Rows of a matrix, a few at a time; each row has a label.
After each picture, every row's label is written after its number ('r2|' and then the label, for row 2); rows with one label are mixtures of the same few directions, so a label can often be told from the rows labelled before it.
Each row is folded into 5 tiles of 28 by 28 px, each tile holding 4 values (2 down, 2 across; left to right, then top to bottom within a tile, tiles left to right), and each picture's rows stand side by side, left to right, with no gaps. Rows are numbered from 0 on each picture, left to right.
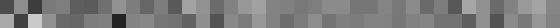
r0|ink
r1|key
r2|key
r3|key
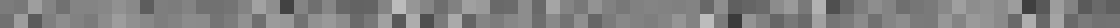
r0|ink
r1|ink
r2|ink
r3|key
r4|ink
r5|key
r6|ink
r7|key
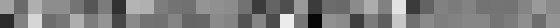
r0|key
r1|ink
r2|key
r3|ink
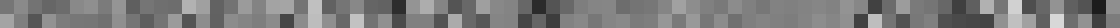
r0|key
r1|key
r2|key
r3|ink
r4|ink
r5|ink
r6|ink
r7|key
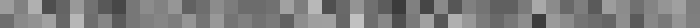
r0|key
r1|key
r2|key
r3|ink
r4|key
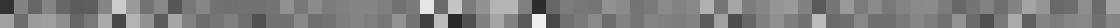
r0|ink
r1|ink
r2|ink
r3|ink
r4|key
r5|ink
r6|ink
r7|key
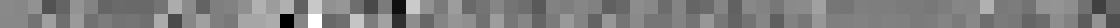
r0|key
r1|ink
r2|key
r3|key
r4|key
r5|key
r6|ink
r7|ink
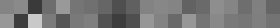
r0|ink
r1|key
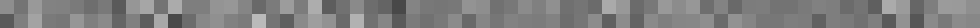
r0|key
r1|ink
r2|key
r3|key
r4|key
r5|ink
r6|key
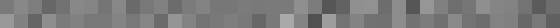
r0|key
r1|ink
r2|key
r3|ink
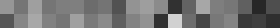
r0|key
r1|ink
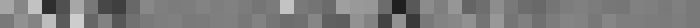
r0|key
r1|ink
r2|ink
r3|key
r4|key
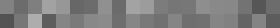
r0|key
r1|ink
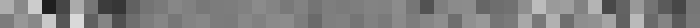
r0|key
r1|ink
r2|key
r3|ink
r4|key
